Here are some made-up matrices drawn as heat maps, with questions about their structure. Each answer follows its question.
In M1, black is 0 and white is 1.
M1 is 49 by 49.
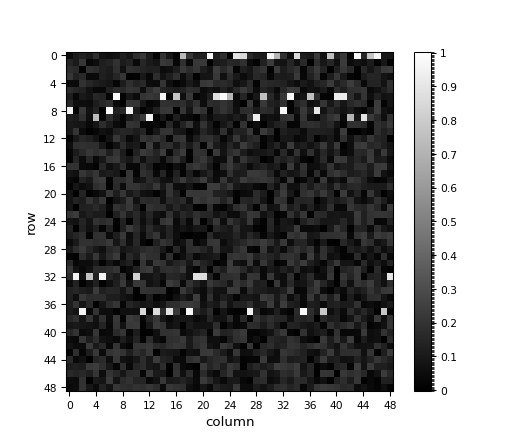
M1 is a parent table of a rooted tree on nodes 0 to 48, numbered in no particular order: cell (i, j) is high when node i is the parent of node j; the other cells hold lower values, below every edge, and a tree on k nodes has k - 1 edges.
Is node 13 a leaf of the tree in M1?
yes
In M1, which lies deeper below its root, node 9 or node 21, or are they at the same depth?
node 21
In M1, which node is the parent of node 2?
37
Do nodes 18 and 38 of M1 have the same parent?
yes
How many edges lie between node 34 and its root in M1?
2
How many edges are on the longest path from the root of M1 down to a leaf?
2
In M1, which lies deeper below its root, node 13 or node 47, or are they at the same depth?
the same depth
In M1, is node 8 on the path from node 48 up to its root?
yes
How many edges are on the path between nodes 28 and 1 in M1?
4
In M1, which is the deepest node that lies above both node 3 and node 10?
32
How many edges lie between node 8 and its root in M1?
0
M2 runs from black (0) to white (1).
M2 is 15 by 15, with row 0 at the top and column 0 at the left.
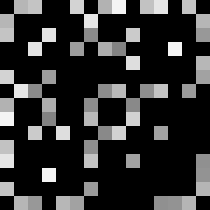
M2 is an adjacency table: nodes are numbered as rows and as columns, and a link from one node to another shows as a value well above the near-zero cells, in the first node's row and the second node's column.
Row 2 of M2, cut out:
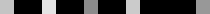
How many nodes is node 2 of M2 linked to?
5
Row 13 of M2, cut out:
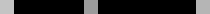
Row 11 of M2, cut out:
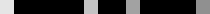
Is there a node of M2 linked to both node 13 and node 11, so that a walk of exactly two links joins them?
yes
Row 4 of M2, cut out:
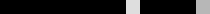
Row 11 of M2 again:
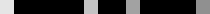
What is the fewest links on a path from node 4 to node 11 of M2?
2
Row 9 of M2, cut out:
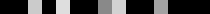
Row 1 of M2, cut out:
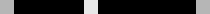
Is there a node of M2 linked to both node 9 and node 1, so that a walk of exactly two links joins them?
no
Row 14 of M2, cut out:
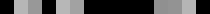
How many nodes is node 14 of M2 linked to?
7
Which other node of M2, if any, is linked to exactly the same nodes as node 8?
node 7
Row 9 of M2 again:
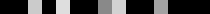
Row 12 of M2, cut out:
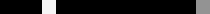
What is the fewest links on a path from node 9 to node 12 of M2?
3
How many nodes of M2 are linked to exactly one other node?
0
